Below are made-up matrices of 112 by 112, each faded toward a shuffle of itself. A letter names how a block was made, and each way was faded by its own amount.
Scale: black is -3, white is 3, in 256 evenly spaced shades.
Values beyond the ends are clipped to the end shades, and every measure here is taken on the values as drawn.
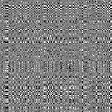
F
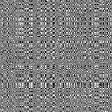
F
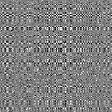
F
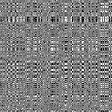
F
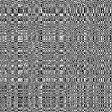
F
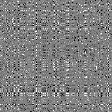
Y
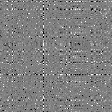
Y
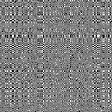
F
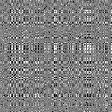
F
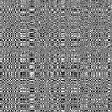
F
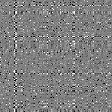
Y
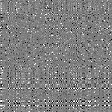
Y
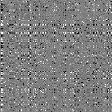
Y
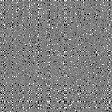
Y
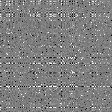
Y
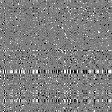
Y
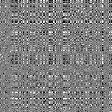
F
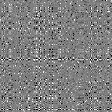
Y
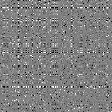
Y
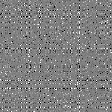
Y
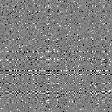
Y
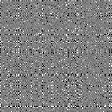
Y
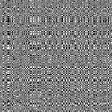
F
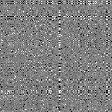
Y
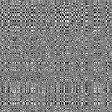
F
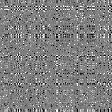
Y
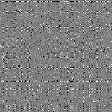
Y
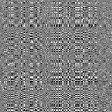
F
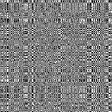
F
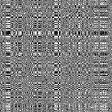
F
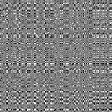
F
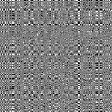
F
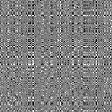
F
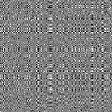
F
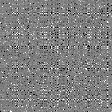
Y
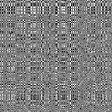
F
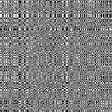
F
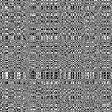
F
